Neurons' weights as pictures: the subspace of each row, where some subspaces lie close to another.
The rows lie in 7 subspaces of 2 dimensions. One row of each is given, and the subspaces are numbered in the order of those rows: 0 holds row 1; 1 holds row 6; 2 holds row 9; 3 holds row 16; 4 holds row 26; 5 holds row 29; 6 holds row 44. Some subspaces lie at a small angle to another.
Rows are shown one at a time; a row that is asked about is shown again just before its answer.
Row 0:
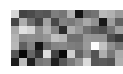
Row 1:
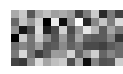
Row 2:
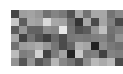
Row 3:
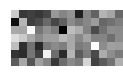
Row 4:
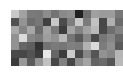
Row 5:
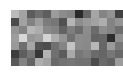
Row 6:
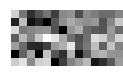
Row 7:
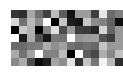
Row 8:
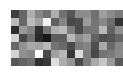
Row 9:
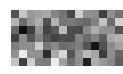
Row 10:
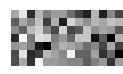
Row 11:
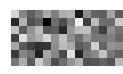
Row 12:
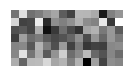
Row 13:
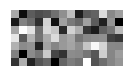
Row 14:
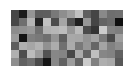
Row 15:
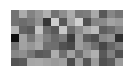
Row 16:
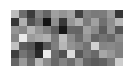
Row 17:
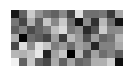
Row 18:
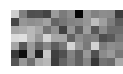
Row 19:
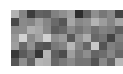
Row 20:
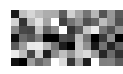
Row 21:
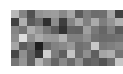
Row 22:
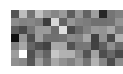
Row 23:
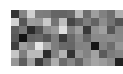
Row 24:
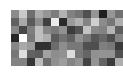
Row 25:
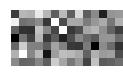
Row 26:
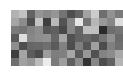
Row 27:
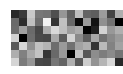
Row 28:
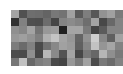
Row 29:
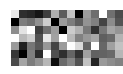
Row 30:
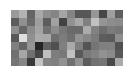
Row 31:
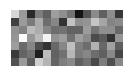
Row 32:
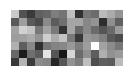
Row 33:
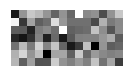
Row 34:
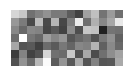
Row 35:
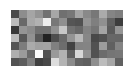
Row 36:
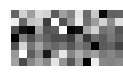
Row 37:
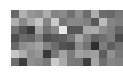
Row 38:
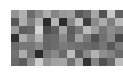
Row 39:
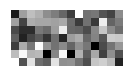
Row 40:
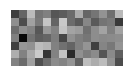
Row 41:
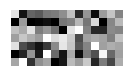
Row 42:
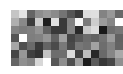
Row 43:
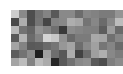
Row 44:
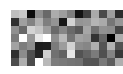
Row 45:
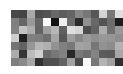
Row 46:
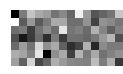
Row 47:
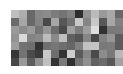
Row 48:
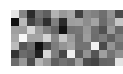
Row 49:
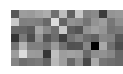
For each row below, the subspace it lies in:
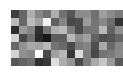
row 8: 1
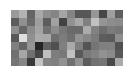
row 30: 5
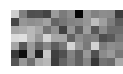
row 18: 6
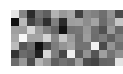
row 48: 3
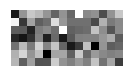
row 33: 5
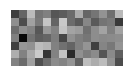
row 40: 3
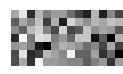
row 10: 6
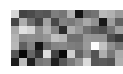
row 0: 2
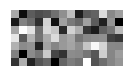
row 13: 2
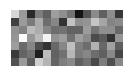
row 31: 6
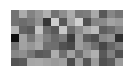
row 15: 1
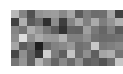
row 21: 3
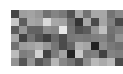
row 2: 0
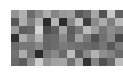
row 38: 0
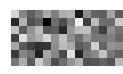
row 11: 0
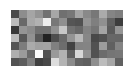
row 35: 1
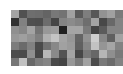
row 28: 0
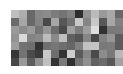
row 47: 4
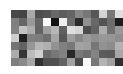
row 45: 3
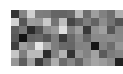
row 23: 3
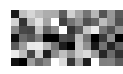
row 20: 1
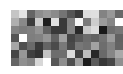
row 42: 4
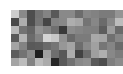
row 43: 1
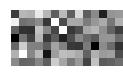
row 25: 5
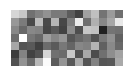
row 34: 4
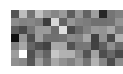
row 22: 6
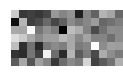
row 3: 3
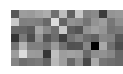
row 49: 5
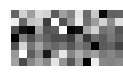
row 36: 3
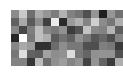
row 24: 5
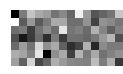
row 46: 5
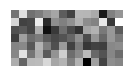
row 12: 4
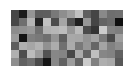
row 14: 4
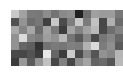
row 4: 4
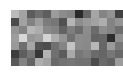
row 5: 6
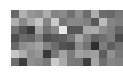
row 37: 0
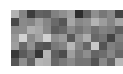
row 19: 6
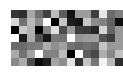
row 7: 1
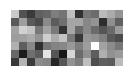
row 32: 2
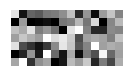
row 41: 0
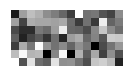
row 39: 2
